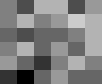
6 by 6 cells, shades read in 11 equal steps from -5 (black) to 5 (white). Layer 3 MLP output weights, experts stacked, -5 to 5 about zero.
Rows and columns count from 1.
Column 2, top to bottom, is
-2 2 -2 2 -1 -5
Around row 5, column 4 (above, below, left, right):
1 1 -3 2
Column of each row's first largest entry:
3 5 6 2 5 4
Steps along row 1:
down up same down up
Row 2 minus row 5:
-1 3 3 1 1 2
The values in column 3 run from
-3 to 2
